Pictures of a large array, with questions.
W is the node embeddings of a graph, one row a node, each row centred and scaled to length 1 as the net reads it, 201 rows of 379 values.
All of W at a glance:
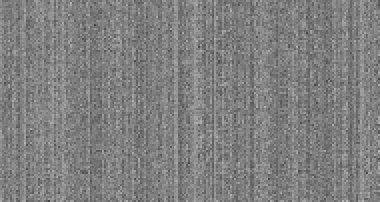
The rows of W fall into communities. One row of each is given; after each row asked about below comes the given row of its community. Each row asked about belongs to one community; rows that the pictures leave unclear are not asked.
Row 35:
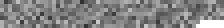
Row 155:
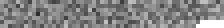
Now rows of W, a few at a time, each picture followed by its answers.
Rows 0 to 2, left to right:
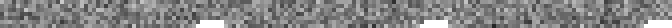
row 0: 155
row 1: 35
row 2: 155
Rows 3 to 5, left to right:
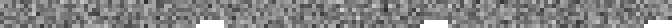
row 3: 155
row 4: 155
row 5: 155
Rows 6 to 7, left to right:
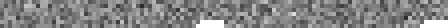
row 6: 35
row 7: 155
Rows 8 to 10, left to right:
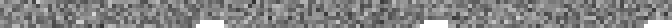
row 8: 35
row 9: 155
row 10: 155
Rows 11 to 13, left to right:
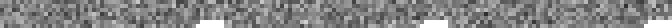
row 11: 35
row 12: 35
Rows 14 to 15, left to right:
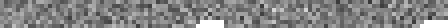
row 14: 35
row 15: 155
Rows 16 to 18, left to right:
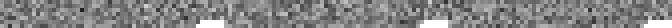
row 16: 155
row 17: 35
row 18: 35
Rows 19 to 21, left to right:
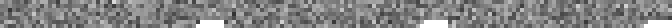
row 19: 155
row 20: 155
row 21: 155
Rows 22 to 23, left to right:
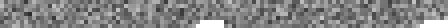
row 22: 155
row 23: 155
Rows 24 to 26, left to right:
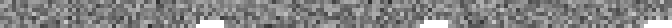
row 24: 155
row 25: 155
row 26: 35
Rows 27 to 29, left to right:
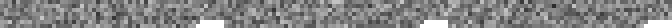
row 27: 155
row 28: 35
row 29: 155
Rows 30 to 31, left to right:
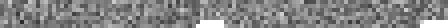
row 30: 35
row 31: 35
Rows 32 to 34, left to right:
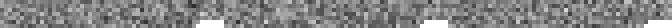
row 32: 35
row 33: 155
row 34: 155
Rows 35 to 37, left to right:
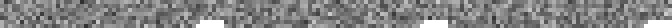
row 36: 155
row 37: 155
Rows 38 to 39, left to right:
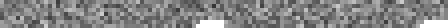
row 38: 35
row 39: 35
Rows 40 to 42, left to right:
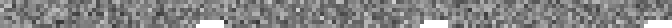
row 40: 155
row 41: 155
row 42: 35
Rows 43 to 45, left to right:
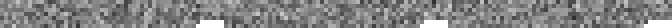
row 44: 155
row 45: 155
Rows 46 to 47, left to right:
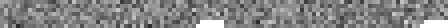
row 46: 155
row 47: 155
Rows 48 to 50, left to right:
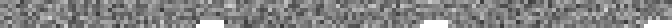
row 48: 155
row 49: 155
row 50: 35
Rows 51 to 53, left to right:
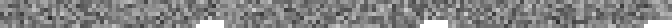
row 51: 35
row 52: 35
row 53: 155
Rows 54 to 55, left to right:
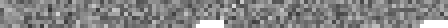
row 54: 35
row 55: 155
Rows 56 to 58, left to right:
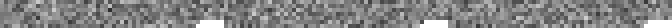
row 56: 35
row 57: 155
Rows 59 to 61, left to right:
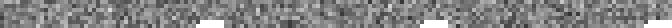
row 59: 155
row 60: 155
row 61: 155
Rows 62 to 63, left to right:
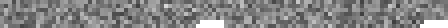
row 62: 155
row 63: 155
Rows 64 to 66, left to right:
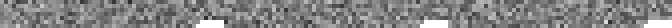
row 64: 35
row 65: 155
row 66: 35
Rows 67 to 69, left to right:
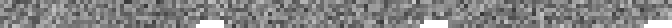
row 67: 155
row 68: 155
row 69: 35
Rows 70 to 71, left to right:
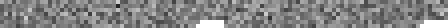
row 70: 155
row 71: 35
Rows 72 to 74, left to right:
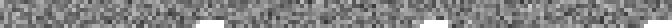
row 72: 35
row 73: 35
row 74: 35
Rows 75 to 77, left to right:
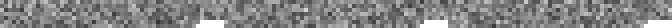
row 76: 35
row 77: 35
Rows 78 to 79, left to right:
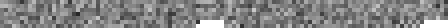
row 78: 155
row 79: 155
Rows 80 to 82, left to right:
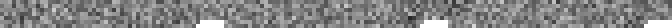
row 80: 155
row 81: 35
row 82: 35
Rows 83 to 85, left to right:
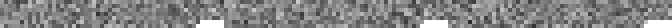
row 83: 35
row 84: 35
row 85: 35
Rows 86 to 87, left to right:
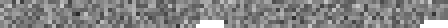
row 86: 155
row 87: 155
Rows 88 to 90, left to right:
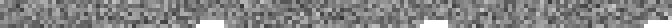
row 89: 35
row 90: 35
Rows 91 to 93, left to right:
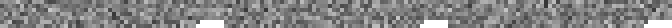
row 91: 155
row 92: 155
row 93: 155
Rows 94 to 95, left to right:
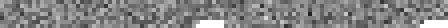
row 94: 35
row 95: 35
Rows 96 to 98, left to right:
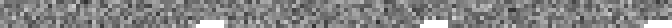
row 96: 35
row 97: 35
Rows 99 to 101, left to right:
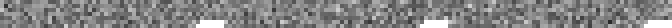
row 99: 155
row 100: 35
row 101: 35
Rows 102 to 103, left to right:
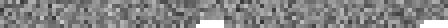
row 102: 35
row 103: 35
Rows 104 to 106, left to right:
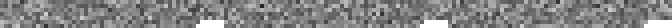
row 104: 35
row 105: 35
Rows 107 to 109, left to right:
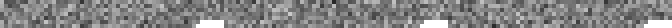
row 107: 35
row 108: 155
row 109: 155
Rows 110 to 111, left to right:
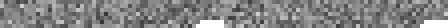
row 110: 35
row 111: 155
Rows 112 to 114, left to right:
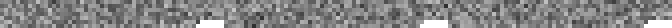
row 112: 155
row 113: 35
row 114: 35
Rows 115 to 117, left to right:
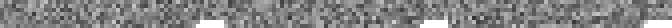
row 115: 35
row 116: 35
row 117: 35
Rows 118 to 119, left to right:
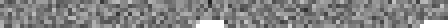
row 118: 35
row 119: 155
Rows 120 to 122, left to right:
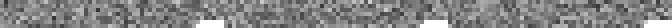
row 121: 35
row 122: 35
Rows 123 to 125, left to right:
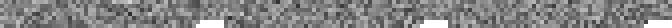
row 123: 35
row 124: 155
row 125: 155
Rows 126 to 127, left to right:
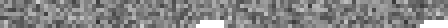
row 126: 155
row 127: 35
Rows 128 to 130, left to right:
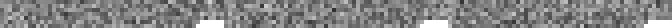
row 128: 35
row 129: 35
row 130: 155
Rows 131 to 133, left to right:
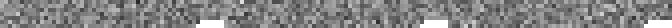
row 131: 155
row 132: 155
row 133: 35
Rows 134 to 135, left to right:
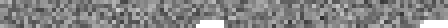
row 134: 155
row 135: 35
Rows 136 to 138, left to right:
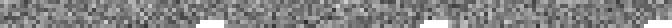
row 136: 155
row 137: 35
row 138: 35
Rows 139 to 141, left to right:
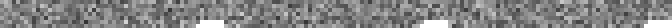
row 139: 155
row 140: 155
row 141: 35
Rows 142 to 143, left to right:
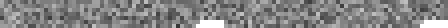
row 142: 35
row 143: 35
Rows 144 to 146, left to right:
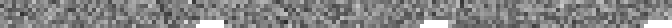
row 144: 155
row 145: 155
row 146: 35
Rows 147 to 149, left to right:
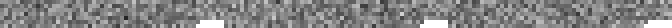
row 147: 155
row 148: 155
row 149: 155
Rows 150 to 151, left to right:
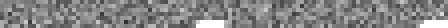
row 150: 35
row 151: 35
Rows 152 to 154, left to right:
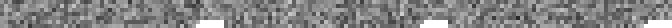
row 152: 35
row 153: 155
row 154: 155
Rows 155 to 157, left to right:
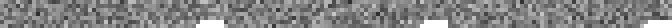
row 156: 155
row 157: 35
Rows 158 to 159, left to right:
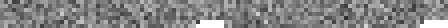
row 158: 155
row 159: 155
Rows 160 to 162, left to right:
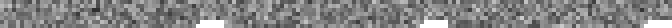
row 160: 155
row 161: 35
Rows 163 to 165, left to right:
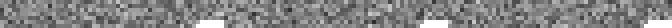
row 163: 35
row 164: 35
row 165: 35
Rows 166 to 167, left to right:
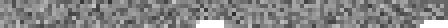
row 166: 35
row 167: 35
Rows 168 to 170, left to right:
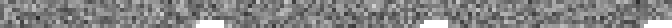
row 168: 35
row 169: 155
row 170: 35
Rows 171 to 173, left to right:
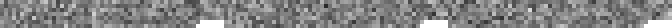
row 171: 35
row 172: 35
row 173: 35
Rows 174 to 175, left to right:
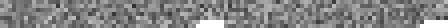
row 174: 155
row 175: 155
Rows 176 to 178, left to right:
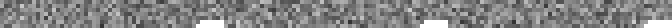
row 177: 35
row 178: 155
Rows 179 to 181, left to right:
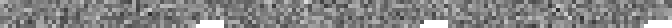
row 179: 155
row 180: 155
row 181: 35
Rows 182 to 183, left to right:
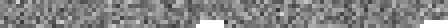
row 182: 35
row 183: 155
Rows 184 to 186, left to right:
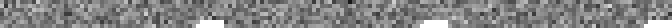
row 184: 35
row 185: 155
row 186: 35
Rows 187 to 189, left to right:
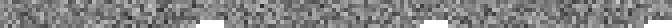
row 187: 155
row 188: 35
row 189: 155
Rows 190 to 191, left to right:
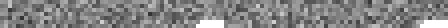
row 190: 155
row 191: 35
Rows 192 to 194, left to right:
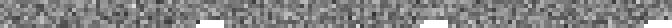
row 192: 155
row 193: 155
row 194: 155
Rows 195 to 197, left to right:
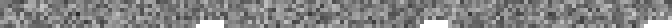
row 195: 35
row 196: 35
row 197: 35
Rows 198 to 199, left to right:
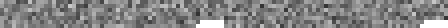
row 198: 35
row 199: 155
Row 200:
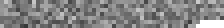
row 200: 155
